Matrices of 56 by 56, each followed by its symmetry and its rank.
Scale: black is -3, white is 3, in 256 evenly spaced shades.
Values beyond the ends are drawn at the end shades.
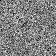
symmetric, full rank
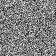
neither, full rank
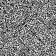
symmetric, full rank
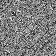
symmetric, full rank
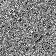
symmetric, full rank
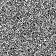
symmetric, full rank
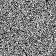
neither, full rank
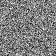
neither, full rank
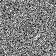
symmetric, full rank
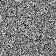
symmetric, full rank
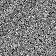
symmetric, full rank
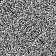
symmetric, full rank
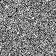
symmetric, full rank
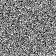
neither, full rank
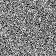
neither, full rank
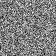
neither, full rank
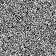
symmetric, full rank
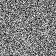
neither, full rank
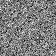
symmetric, full rank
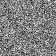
neither, full rank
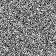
neither, full rank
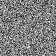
neither, full rank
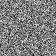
neither, full rank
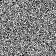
neither, full rank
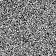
neither, full rank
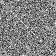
symmetric, full rank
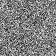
neither, full rank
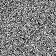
symmetric, full rank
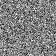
neither, full rank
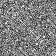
symmetric, full rank
